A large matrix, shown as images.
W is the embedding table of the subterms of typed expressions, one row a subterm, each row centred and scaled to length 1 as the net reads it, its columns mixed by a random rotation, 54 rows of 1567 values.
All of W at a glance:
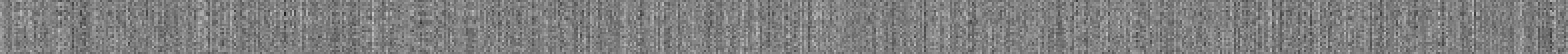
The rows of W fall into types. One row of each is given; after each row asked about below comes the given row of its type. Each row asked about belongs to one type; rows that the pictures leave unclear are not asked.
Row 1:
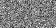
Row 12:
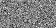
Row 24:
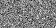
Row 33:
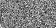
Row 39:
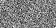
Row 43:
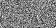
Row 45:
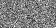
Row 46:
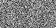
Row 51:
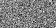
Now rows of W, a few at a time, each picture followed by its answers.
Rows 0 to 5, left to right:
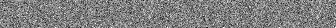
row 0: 12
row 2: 24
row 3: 43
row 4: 46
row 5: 24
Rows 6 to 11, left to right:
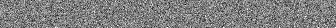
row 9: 43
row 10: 24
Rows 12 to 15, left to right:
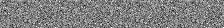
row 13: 12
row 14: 12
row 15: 12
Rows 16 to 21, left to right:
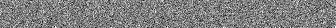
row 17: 46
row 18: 51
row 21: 51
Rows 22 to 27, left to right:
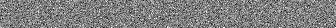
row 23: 51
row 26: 46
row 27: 12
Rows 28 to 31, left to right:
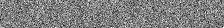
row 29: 46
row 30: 39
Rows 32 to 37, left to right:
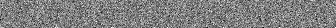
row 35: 51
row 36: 43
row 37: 43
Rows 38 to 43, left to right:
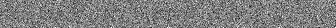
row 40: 43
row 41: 33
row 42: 45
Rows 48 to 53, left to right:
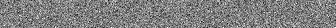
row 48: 24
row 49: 51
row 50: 39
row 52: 39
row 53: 45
